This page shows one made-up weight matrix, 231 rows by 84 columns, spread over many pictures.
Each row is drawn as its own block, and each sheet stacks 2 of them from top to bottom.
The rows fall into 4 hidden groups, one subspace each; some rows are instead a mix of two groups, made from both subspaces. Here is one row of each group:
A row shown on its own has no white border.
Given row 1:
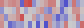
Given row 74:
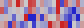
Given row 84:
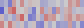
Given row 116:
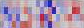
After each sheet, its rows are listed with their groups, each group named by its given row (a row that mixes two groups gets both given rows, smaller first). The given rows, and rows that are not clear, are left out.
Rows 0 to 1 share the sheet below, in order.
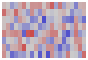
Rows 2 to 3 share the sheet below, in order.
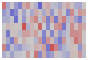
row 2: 84
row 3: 116
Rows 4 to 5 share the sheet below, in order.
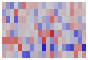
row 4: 84 and 116
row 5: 116
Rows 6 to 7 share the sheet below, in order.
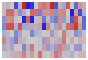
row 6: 1 and 116
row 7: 1 and 84
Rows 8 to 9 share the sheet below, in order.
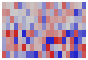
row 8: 116
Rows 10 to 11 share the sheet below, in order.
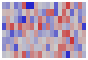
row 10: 1
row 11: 1 and 84
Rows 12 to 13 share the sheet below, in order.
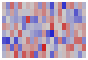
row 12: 74
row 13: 116
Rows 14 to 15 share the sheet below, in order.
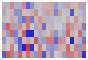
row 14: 1
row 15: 1
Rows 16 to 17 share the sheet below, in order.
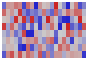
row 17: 1
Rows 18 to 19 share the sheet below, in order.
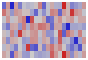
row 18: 1 and 74
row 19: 74
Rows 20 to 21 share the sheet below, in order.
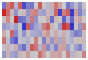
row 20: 84
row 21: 84
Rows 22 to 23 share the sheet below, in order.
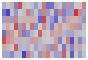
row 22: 116
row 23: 84
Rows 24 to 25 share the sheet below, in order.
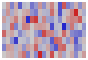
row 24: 74
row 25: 84 and 116
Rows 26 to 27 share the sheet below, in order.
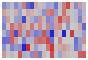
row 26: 1
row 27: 74
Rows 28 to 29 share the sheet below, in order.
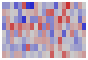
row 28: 1
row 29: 74
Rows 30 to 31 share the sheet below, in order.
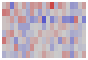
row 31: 84
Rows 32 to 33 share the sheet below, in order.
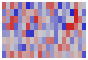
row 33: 1
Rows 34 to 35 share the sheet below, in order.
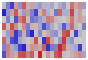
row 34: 84
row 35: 1 and 84
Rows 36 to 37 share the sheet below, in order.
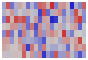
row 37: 74 and 84
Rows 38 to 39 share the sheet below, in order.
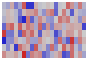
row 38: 1
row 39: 84
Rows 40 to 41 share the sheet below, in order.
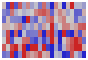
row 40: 74
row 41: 74
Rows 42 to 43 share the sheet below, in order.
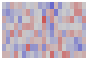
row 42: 116
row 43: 74
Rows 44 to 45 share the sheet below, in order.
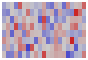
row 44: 116
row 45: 1
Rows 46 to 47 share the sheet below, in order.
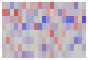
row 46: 116
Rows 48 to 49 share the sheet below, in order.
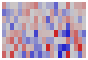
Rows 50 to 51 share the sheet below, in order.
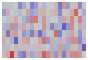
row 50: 74
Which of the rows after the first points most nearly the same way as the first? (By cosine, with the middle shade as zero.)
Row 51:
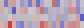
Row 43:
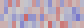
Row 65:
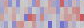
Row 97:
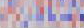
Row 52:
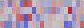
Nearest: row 43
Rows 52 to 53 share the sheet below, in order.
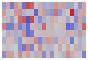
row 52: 1
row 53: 1
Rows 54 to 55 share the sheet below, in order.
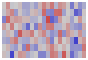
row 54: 116
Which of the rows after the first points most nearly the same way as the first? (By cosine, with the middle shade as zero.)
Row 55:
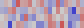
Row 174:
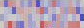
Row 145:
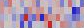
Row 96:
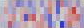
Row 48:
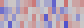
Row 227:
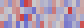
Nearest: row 145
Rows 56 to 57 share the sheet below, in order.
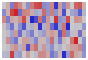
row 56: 84
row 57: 74
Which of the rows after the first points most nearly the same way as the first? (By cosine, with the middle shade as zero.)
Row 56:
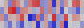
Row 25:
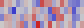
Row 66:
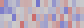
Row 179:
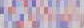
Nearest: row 179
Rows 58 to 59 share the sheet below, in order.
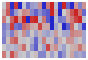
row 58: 74
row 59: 84
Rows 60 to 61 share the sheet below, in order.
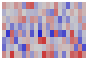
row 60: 1
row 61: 74
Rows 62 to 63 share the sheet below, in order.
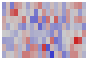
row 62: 84
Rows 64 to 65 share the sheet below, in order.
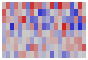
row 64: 74
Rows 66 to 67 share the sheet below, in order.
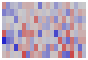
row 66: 84
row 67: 84
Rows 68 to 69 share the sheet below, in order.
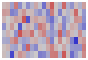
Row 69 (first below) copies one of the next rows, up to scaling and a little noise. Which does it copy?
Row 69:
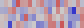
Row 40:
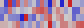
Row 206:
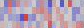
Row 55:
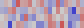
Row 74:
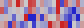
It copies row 55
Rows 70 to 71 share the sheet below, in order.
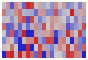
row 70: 1
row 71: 1
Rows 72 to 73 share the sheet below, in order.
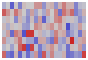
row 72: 1 and 116
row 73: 1
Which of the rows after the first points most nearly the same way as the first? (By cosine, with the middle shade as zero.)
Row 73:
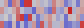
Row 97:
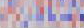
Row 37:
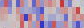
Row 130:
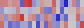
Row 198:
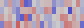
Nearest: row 130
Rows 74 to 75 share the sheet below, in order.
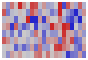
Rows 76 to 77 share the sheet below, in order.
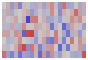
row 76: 74
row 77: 1
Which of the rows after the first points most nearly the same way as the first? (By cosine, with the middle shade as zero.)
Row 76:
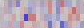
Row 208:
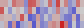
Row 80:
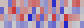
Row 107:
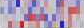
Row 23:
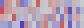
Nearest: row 107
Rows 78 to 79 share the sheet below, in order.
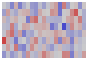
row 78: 74
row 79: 84
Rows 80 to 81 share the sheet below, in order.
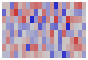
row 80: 84
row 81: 74
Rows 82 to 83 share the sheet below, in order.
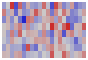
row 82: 74 and 84
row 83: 74
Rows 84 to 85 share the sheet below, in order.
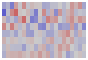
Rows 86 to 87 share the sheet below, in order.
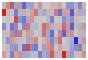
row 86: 84
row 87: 74
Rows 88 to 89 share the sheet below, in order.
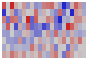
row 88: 1
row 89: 84
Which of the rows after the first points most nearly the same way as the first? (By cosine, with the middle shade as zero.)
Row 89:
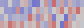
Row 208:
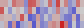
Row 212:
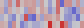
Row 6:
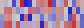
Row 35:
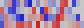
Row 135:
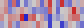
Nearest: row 35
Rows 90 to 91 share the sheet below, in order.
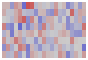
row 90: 1
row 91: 1 and 116
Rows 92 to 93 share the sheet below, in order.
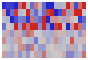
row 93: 1
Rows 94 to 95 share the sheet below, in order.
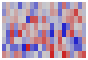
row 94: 74
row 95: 74
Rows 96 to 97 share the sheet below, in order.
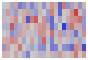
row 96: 74
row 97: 116
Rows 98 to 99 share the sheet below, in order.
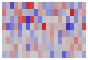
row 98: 1
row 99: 74
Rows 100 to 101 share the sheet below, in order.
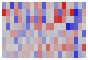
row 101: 116
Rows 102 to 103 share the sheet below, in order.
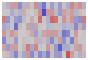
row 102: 116
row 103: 1
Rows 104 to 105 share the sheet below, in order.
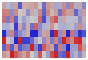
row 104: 116
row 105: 84
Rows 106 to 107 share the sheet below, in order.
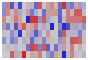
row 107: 74 and 84
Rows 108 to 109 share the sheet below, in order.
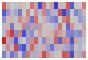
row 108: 84 and 116
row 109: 84
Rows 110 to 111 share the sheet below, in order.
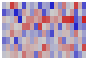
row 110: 116
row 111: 116
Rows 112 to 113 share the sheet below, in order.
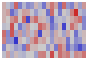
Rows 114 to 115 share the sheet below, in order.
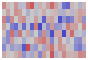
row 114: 1 and 116
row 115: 74
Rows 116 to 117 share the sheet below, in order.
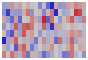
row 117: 84
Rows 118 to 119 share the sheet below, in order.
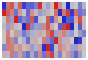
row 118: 84
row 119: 116
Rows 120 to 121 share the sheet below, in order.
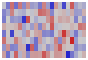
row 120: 74
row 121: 1
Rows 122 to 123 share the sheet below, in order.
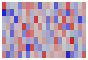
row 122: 84
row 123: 1
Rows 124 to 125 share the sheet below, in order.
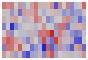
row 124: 84
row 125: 116
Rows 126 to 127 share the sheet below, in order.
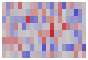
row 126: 74
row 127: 116
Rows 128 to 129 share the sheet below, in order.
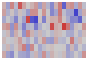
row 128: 74
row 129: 1
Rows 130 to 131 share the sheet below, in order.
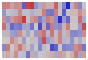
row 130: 1
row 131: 116
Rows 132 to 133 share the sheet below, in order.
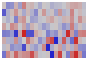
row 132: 84
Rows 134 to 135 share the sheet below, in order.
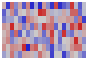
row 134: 74
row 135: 74
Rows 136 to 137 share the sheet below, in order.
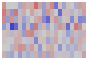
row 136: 84 and 116
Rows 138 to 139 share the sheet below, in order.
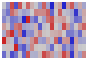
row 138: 74
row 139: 84
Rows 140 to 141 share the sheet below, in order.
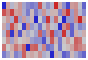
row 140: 84
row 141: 74
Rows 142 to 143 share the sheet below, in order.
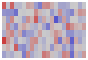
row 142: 1 and 84
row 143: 84
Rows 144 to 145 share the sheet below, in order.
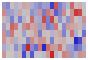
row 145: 74 and 116
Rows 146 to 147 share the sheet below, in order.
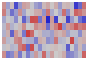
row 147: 1
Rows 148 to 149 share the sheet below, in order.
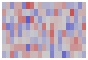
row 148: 1
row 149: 74
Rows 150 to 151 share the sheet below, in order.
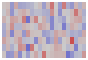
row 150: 74
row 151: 1
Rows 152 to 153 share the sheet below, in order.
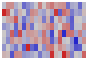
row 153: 74
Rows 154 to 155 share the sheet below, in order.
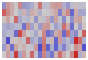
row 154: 84
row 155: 116
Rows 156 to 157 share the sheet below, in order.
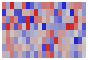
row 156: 1
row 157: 116
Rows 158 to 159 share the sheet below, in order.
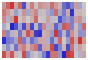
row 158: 1 and 84
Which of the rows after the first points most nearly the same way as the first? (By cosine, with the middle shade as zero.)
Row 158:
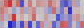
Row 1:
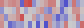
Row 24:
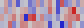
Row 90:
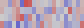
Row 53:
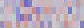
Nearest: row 1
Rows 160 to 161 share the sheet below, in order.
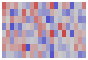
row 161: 74
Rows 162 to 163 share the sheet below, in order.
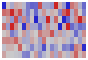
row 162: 84
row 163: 116
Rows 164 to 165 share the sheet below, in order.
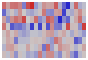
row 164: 1
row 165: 116
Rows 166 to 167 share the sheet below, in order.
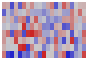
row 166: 74 and 84
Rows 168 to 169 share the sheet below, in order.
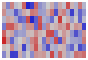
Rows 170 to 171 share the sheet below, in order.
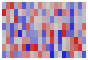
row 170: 84
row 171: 74
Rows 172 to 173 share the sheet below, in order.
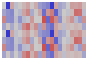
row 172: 116
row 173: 116
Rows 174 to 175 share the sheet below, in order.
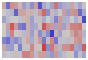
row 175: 116
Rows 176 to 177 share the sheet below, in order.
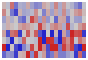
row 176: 84
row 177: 116
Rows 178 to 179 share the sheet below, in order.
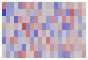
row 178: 84
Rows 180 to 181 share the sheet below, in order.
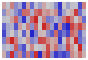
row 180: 74 and 84
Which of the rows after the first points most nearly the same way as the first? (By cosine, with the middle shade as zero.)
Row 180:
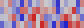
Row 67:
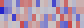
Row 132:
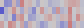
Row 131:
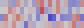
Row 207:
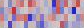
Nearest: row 67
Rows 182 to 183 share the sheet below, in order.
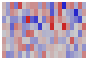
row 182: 74
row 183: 1
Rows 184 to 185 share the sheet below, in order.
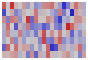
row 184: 1
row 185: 116
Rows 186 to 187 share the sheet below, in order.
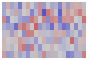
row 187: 1
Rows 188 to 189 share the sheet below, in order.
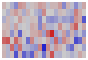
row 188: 116
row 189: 116
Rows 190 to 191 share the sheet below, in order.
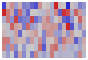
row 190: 84
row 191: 116
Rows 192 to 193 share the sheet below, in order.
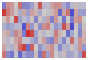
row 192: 84
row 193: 1
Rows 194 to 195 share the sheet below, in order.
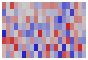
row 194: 1
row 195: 84
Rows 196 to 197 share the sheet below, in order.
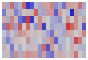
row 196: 1
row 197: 116
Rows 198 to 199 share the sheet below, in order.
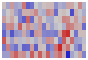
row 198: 1
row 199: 1
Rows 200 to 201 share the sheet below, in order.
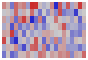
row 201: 84
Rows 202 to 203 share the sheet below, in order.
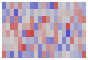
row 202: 84 and 116
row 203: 1
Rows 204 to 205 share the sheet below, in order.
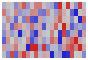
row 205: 74
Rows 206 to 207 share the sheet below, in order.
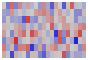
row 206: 74
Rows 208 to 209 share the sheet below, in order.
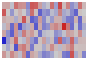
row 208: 74
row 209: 84
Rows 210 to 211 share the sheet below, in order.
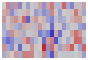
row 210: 74
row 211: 116
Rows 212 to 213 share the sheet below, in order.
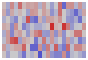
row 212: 74
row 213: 84
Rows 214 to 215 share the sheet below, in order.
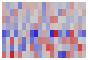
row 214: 116
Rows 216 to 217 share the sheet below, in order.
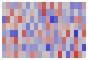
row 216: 116
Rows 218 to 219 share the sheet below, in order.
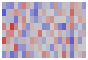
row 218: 84
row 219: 84
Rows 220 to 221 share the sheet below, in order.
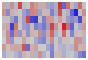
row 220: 74
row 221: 74
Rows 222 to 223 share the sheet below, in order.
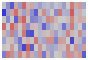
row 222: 84
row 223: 1
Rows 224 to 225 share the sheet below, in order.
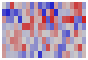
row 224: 116
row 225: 1 and 84
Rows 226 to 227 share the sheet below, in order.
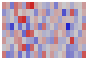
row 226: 1 and 84
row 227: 1
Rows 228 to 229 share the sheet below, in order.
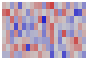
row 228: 116
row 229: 74
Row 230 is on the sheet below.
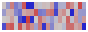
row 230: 1
